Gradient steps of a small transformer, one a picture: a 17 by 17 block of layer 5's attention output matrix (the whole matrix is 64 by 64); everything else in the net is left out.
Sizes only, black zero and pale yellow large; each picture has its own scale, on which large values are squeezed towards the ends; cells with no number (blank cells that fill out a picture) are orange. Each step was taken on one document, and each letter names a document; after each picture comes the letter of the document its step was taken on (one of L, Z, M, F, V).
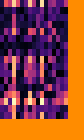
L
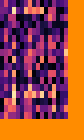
L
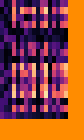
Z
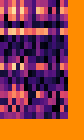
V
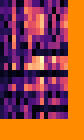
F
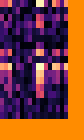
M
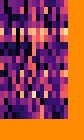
Z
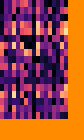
V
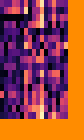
F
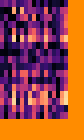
Z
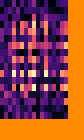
Z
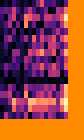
F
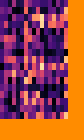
F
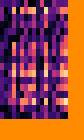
Z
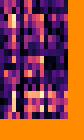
L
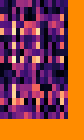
V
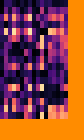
L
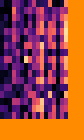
F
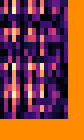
L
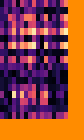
Z
